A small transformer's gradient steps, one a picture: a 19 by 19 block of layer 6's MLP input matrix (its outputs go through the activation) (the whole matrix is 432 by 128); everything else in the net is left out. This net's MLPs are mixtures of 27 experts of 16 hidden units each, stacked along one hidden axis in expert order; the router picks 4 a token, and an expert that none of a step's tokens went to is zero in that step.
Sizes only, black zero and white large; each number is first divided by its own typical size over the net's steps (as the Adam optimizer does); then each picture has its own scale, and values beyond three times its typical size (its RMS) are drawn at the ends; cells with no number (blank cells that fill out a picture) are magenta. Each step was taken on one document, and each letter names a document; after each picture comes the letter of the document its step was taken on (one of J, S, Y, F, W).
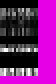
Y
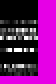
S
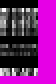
Y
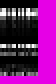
Y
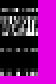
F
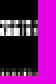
S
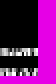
Y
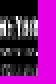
S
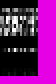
F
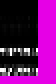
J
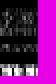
F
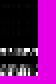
J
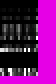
J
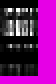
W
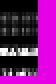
Y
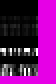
J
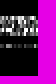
F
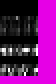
J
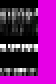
Y
